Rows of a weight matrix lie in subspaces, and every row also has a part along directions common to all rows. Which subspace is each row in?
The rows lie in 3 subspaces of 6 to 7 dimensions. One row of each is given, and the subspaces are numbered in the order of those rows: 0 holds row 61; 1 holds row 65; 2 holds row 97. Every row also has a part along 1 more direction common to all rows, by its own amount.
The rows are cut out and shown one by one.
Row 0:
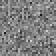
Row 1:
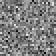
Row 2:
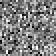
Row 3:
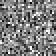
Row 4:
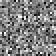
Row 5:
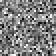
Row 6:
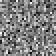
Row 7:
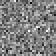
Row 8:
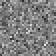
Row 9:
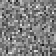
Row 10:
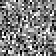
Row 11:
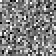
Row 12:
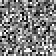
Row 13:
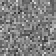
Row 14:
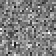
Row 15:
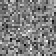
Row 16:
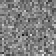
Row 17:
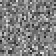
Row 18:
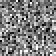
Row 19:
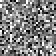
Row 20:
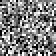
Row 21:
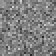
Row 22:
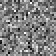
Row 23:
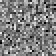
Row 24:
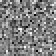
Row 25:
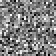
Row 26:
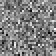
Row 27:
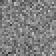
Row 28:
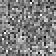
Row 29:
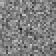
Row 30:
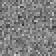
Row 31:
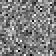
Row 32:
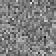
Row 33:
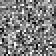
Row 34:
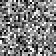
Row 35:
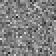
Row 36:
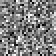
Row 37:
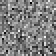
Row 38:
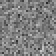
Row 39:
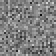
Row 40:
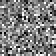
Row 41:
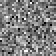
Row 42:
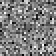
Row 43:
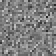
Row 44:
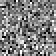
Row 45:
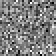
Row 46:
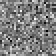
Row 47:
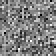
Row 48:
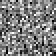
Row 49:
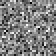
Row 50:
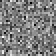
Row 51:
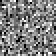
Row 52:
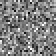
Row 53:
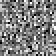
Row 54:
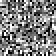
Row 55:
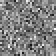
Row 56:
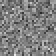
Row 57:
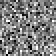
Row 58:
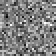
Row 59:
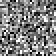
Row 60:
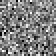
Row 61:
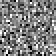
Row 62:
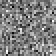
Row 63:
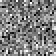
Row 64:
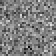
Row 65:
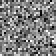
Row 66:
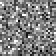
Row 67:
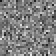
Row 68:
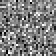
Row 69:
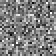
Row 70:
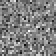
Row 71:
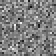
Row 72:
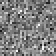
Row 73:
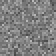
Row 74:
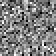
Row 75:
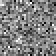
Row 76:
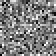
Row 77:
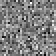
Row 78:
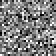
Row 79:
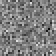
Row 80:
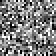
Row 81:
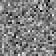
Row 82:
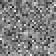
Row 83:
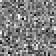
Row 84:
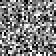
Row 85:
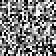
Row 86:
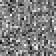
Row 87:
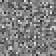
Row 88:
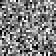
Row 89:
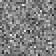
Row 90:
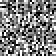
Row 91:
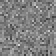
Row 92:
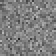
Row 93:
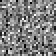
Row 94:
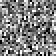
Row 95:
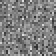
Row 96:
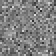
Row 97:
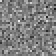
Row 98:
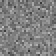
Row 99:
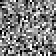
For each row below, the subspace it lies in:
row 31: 0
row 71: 2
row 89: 2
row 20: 2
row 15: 1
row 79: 0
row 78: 1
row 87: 2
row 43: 2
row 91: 0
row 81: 2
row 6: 2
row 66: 0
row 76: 1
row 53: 2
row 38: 1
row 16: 1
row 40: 1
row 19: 2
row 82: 0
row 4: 1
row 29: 0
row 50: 2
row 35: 0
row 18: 0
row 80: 0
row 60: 2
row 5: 2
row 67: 0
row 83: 1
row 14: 2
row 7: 1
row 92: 2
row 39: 1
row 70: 1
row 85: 1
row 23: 2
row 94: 2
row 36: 2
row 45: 1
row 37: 1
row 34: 0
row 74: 1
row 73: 1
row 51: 0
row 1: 1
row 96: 0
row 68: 2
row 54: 0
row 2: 0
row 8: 1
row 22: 0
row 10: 2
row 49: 1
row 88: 2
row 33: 2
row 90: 2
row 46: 2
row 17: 0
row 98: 2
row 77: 2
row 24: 0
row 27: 0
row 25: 1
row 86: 1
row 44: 2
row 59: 1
